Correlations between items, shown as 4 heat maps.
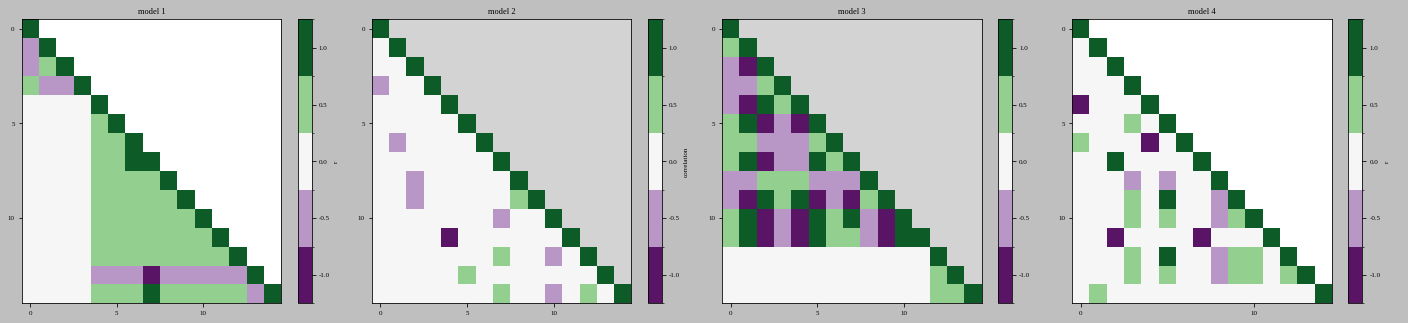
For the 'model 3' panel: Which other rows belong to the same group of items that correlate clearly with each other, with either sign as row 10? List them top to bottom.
0, 1, 2, 3, 4, 5, 6, 7, 8, 9, 11
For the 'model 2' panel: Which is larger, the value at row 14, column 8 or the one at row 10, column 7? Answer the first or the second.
the first
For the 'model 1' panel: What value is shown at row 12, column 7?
0.5
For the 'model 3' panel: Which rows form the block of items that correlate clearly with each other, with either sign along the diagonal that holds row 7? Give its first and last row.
0 to 11
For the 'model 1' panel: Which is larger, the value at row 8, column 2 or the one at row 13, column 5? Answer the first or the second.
the first
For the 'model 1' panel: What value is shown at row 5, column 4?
0.5
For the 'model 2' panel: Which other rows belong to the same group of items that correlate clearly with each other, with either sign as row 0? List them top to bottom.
3
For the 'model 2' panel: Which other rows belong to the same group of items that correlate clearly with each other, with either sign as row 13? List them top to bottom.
5
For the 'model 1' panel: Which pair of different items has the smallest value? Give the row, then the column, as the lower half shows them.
13, 7
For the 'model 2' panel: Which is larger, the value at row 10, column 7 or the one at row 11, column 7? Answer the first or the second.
the second
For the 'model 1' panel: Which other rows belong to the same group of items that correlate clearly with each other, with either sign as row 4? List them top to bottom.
5, 6, 7, 8, 9, 10, 11, 12, 13, 14
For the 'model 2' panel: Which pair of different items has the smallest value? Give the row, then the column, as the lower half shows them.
11, 4
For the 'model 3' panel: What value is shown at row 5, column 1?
1.0
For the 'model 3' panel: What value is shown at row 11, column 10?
1.0
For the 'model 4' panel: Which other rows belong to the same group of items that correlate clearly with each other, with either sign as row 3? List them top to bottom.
5, 8, 9, 10, 12, 13
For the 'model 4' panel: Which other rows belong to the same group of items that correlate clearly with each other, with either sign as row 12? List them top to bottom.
3, 5, 8, 9, 10, 13
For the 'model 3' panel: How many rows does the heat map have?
15
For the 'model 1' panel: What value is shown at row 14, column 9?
0.5
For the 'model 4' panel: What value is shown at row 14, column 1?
0.5
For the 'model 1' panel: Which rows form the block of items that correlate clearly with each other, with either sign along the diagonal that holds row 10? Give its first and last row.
4 to 14
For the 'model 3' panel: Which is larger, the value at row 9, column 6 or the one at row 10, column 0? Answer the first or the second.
the second
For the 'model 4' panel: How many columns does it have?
15
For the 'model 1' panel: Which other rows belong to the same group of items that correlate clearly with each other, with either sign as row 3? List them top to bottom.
0, 1, 2
